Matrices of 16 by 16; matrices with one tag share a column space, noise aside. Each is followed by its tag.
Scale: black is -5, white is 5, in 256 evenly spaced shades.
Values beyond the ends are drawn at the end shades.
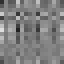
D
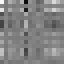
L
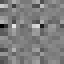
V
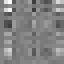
L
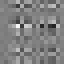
V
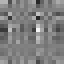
D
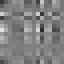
D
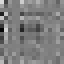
D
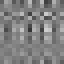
D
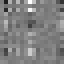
L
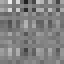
L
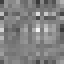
D
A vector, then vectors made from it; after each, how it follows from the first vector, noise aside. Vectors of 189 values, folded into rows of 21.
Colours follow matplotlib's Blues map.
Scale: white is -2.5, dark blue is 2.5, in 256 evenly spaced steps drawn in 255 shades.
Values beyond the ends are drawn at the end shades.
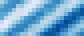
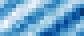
copied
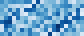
sign-scrambled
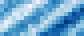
copied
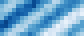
negated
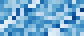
sign-scrambled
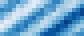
copied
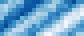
negated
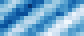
negated
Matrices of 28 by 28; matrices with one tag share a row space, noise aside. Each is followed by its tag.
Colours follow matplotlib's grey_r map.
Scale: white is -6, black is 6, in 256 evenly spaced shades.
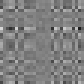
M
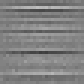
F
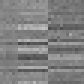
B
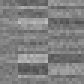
B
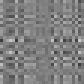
M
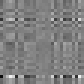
M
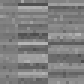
B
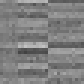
B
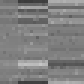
B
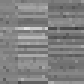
B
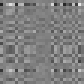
M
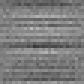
F
